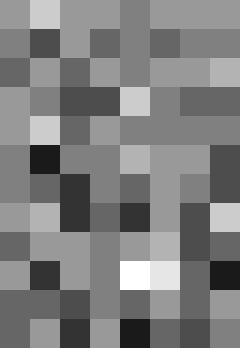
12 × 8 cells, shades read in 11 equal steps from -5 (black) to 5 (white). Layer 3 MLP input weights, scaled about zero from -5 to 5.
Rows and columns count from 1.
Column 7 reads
1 0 1 -1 0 1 0 -2 -2 -1 -1 -2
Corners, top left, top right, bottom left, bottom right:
1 1 -1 0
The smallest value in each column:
-1 -4 -3 -2 -4 -1 -2 -4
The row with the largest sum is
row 1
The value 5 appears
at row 10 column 5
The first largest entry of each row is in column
2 3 8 5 2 5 6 8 6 5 6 2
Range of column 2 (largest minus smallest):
7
